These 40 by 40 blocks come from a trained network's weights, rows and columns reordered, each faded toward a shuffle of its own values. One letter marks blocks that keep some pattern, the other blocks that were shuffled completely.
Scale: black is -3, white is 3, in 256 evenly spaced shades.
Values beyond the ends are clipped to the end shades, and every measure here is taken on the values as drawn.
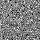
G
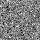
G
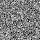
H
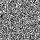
G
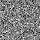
G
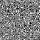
H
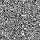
H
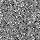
G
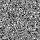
G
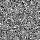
G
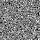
G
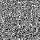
H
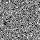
G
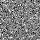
G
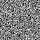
G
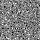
H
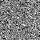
G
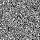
G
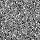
G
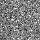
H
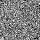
G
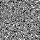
H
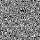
H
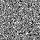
G
